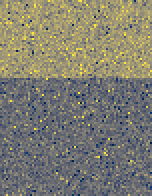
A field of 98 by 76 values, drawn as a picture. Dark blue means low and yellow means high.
Histogram: bell-shaped. Seam: horizontal, 40% of the way down, the top part higher. Stripes: none. Average level on the scale: 50%.
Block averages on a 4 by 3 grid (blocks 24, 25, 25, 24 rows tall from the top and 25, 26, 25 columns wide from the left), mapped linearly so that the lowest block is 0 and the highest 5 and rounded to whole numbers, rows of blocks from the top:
5 5 5 | 3 3 3 | 0 0 0 | 0 0 0
